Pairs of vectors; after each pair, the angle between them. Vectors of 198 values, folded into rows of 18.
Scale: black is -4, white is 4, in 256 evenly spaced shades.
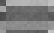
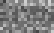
partly aligned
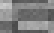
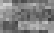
nearly parallel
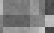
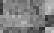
nearly opposite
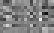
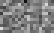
partly opposed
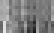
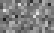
orthogonal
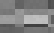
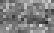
partly opposed
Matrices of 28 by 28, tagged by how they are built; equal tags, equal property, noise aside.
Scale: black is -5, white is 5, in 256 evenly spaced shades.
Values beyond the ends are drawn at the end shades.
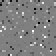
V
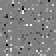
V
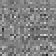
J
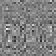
J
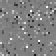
V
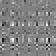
J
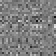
J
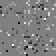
V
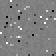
V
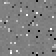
V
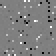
V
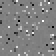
V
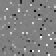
V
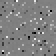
V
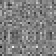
J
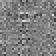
J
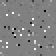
V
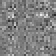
J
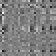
J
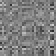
J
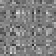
J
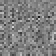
J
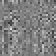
J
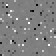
V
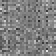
J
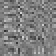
J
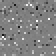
V
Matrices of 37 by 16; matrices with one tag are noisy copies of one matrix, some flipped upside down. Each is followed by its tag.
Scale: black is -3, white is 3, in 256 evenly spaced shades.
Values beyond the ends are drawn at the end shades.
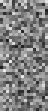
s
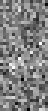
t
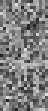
t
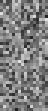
t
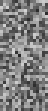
t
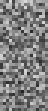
s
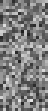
t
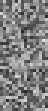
t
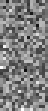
s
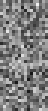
t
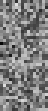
t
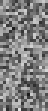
t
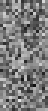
t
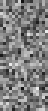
t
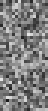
t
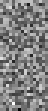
s
